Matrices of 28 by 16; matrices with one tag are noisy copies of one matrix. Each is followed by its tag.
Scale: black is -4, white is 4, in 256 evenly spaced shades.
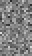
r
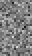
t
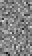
t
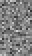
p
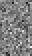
t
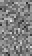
t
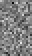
t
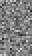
p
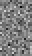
r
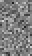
t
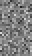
r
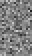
p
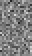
r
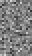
p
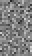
r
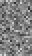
p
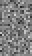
r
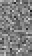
p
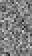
t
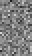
r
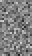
t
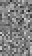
r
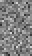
t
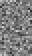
p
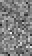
t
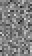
r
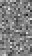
p
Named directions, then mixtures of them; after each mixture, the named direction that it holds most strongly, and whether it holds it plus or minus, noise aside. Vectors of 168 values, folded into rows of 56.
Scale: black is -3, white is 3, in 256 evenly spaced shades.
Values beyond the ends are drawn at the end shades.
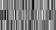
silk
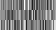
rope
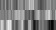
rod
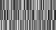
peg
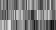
rod, plus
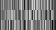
rope, minus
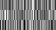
silk, minus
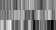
rod, plus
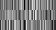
rope, minus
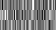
silk, minus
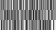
rope, plus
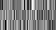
silk, minus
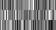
silk, minus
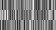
silk, minus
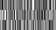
silk, minus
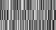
peg, plus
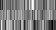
rod, plus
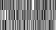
silk, minus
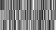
silk, minus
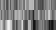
rod, plus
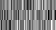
peg, plus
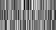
peg, plus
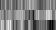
rod, plus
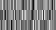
silk, plus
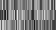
silk, plus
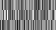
peg, minus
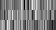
rope, minus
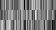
rope, minus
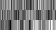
rod, minus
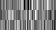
rope, minus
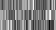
silk, minus
